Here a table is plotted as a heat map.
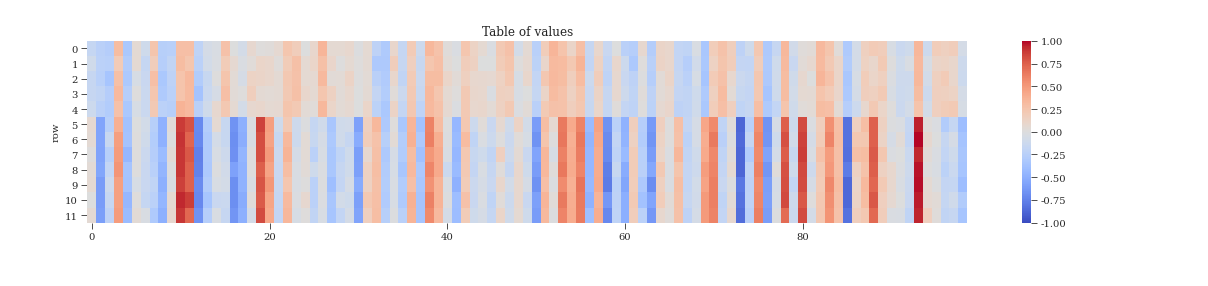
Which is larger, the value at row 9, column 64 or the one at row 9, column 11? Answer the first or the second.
the second
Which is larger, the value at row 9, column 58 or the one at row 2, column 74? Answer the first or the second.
the second
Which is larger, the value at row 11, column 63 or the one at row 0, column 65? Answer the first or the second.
the second
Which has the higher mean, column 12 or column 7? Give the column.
7
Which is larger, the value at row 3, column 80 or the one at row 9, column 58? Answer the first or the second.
the first
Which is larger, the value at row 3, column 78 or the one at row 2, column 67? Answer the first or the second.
the first
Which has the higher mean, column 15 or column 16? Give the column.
15
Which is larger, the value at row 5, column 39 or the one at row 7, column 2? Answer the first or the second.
the first
